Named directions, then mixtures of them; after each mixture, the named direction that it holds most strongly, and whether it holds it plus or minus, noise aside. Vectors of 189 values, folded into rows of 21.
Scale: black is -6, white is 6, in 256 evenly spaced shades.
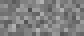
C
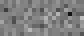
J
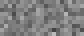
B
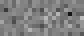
J, plus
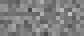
C, plus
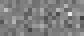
J, minus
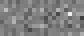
J, minus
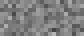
B, plus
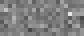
J, minus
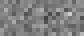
J, minus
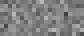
B, minus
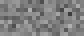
C, minus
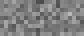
C, minus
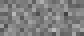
B, minus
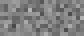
C, minus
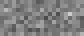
J, minus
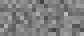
B, plus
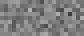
C, minus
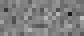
J, plus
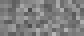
C, plus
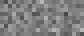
B, minus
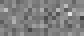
J, minus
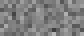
B, plus
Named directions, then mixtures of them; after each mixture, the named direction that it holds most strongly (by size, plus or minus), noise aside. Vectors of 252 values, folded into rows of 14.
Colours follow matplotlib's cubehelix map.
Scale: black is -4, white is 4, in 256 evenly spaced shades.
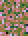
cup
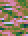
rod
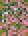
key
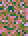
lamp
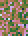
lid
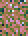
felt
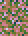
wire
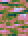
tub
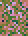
lamp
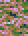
rod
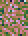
felt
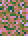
lamp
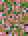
cup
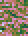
rod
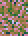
wire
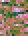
tub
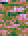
tub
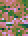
rod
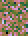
cup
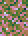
wire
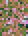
lid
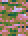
tub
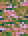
rod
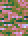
rod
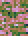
cup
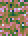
felt
